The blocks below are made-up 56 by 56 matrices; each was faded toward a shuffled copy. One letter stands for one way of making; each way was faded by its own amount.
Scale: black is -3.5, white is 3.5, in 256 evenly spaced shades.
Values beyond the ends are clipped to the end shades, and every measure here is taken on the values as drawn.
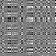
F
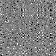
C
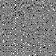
C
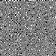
C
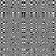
F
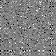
C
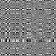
F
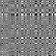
F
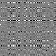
F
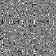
C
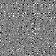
C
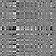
F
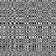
F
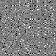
C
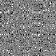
C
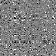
C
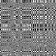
F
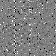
C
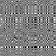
F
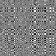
F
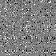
C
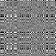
F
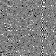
C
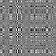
F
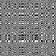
F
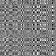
F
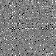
C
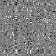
C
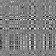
F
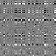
F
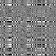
F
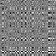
F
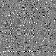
C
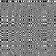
F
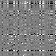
F
